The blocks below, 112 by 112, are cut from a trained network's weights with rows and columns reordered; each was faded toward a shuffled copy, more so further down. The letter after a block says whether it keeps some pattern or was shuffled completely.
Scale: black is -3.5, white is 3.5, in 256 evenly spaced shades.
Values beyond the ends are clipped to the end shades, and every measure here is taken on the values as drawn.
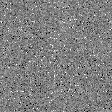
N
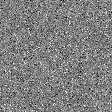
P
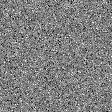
P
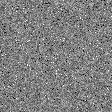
P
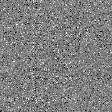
N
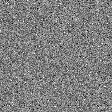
N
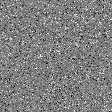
P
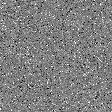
P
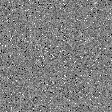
N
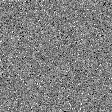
P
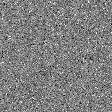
P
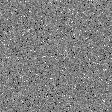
P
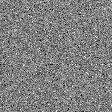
N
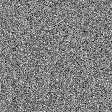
N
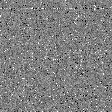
N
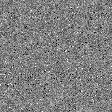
N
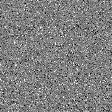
N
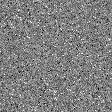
P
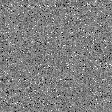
N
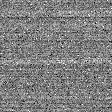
N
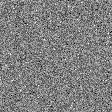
P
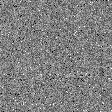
N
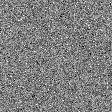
P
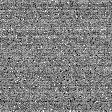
N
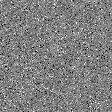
P
